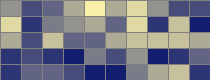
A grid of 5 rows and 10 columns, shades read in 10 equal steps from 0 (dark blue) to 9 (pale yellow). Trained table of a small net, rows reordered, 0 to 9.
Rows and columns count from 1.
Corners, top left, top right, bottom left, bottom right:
5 2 1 1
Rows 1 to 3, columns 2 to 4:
2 3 6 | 1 4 5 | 2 7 3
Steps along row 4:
up down down up down up down up up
